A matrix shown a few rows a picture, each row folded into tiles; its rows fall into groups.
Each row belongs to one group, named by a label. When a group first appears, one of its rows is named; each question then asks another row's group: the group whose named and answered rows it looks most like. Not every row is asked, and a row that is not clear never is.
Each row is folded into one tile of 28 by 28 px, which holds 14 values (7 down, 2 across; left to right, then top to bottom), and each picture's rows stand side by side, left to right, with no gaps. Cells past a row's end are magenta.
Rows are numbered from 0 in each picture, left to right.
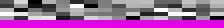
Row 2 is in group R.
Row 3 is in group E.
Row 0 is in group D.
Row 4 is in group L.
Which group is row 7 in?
L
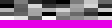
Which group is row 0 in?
E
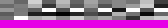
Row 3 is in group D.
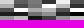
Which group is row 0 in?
D
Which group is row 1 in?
R
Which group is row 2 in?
D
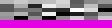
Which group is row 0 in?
L
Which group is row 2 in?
D
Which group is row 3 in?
E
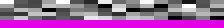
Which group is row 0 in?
D
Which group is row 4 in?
E
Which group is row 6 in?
R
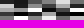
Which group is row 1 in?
E
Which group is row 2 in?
D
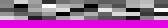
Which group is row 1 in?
R
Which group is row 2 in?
E
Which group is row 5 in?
D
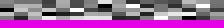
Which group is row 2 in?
D
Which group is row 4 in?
R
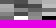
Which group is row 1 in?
L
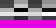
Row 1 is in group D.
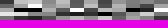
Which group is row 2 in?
D
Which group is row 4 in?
E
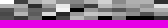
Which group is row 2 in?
E
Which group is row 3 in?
L
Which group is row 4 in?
L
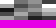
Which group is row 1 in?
R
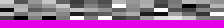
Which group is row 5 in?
D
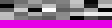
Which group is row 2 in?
L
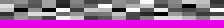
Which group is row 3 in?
R
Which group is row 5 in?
D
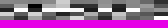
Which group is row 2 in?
D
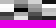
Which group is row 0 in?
E
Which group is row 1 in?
R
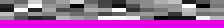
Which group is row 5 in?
L
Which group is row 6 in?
R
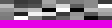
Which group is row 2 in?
E
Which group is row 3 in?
R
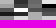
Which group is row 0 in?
D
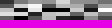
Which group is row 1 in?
E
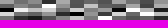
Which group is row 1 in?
R
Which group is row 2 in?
D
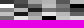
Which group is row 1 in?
L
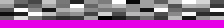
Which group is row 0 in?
D
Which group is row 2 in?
R
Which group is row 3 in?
L
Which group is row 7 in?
D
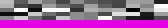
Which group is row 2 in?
E
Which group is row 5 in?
R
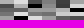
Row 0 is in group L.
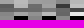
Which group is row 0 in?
L
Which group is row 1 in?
L
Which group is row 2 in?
L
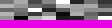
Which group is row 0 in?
L
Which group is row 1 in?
E
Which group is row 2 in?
R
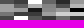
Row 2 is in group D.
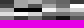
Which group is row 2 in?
R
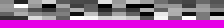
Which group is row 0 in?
R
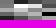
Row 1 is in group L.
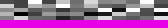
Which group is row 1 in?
R
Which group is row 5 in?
D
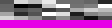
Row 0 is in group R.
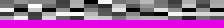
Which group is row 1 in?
E
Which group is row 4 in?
E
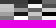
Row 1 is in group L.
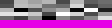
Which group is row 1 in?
L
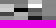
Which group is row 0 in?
E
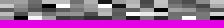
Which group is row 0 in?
L
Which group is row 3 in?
R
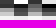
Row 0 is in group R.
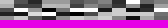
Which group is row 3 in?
E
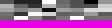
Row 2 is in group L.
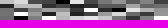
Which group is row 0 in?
L
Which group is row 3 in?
E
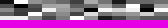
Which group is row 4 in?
R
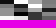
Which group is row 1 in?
E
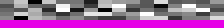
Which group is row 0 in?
L
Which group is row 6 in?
R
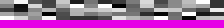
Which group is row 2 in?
R
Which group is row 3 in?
R
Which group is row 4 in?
E
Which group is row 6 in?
L
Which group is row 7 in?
D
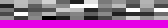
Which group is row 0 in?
L
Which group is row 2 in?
R
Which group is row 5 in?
D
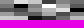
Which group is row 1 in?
R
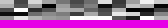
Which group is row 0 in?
D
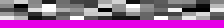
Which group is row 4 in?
R
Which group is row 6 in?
E
